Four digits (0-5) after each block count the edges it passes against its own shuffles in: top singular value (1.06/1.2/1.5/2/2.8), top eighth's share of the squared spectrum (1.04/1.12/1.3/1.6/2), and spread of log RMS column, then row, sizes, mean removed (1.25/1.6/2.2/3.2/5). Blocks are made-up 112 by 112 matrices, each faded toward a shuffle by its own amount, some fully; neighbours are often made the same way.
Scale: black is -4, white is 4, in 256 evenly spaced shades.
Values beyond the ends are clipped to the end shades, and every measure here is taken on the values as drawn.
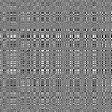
5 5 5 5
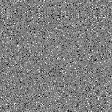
4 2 1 1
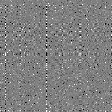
5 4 2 2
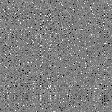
4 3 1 1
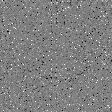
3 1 0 0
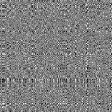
5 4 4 3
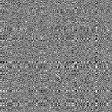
5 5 3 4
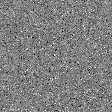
1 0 0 0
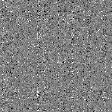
2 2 3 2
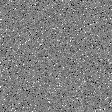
0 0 0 0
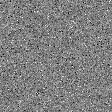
0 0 0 0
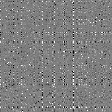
5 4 3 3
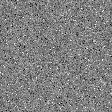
1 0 0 0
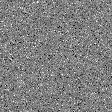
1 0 0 0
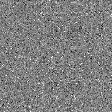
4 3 1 1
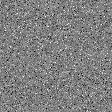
0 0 0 0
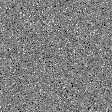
1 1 0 0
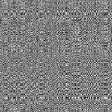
5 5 4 4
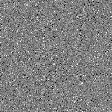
4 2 1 1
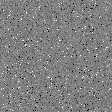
0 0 0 0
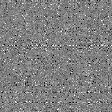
4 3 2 2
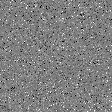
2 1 0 0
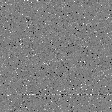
3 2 0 1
